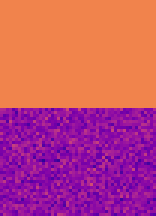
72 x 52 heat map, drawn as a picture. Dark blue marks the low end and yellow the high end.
The table splits into 2 rows of 1 panel. Panel 1,1: high, flat. Panel 2,1: low, fine-grained.
